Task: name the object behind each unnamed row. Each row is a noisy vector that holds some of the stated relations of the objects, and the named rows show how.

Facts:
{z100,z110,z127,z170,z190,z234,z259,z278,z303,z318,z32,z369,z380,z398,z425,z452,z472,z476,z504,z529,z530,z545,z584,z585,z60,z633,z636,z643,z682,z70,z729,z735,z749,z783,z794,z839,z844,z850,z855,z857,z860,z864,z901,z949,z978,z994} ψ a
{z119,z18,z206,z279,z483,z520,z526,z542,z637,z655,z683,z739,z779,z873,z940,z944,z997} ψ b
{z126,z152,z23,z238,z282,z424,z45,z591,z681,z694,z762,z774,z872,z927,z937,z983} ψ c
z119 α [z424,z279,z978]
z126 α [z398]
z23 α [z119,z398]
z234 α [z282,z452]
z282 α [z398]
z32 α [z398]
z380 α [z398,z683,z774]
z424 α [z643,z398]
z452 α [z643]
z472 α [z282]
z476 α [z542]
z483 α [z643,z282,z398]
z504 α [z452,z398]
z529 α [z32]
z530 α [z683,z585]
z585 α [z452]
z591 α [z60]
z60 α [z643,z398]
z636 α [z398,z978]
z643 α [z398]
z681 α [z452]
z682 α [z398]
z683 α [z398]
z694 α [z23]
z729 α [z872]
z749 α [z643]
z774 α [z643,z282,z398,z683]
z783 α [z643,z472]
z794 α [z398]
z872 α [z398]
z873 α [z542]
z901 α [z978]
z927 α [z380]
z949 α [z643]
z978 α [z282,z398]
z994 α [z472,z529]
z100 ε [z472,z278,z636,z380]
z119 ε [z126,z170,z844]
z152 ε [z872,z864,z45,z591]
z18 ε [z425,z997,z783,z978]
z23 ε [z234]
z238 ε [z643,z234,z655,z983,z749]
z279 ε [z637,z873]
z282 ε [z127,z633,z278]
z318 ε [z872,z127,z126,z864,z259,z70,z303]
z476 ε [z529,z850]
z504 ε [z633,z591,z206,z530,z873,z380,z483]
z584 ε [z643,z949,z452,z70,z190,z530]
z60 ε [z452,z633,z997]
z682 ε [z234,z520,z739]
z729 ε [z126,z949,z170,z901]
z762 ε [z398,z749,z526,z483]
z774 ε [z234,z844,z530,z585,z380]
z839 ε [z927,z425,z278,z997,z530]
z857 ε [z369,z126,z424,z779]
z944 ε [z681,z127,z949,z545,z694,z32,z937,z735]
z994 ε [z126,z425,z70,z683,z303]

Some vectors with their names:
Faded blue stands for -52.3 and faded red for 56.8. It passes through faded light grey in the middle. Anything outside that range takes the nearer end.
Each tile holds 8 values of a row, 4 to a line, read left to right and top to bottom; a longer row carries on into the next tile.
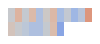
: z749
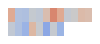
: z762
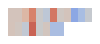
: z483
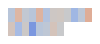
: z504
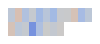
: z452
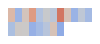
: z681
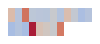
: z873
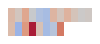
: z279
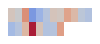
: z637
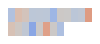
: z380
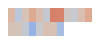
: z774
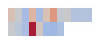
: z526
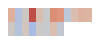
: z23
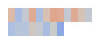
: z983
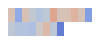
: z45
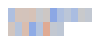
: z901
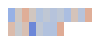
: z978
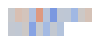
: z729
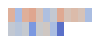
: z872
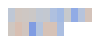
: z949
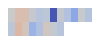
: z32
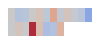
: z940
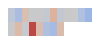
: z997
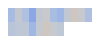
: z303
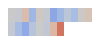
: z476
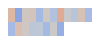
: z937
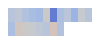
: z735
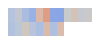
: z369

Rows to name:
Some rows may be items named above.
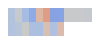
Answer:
z369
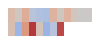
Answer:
z279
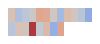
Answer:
z779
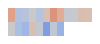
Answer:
z762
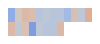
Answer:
z978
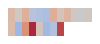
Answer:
z279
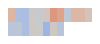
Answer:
z238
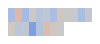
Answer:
z585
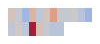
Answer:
z655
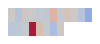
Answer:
z206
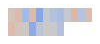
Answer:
z643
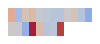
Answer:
z542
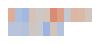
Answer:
z238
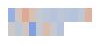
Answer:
z636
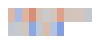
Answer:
z126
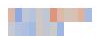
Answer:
z152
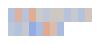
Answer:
z234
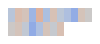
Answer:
z994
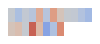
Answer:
z18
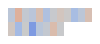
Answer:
z504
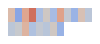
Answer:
z694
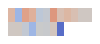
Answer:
z591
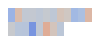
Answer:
z530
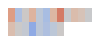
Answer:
z282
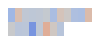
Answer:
z530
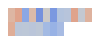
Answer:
z398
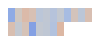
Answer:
z978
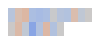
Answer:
z472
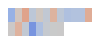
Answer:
z783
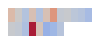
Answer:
z526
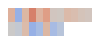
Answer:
z424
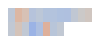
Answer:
z529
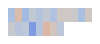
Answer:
z585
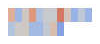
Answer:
z681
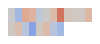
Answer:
z927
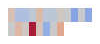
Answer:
z944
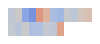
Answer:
z857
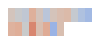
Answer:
z683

